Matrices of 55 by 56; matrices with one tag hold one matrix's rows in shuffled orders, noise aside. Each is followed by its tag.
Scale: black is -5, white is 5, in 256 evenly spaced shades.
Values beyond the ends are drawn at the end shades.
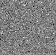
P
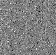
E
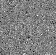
P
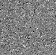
P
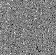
E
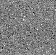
P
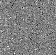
E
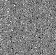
E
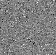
P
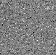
P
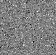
P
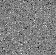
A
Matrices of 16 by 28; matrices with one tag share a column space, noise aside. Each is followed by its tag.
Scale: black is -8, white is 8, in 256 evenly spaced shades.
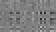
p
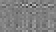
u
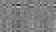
u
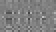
p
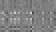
p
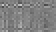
u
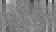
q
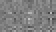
p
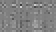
u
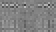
u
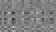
p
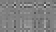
u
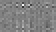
u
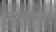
q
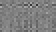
u
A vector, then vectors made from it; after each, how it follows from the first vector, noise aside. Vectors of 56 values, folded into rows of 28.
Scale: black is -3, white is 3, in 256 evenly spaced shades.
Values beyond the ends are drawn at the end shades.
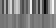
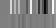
partly zeroed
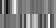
wrapped around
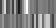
wrapped around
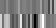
wrapped around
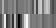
wrapped around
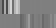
partly zeroed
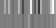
partly zeroed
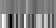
reversed
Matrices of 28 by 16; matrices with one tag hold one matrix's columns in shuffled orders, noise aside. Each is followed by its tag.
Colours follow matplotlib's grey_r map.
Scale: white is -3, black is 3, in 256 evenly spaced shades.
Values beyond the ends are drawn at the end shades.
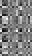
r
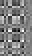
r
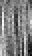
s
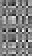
r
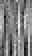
s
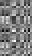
r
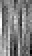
s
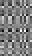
r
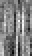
s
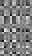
r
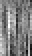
s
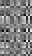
r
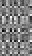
r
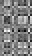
r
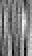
s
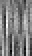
s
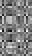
r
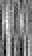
s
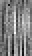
s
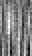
s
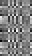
r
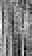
s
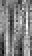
s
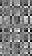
r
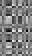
r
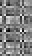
r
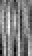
s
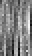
s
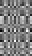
r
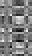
r
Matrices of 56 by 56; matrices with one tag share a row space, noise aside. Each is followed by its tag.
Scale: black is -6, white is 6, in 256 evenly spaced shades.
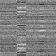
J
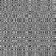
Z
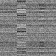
J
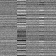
J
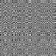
Z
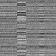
J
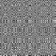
Z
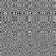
Z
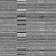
J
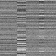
J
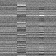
J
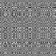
Z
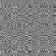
Z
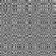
Z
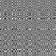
Z
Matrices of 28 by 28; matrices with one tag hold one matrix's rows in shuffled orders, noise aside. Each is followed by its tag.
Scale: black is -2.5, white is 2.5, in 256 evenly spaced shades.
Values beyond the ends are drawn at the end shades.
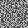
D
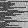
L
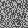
D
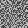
D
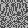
D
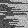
L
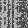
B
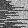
L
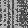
B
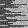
L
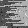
L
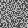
D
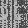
B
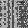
B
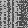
B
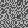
D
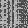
B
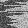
L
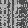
B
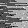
L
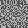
D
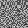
D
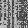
B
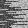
L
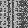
B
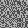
D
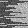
L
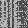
B
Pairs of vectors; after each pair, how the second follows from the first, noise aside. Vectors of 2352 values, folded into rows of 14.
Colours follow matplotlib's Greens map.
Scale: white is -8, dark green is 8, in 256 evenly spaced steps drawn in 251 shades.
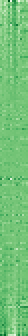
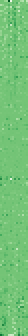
partly zeroed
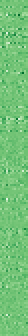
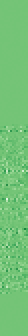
partly zeroed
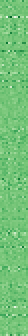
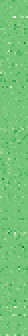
partly zeroed
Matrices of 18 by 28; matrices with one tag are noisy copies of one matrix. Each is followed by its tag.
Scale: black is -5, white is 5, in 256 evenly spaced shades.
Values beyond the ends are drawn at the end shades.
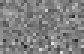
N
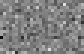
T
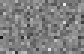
T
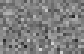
N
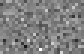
N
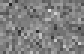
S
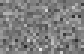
N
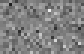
S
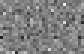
T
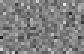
T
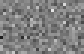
T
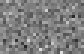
N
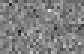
S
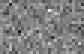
S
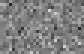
S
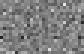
T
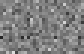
T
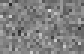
S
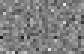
T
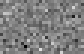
N
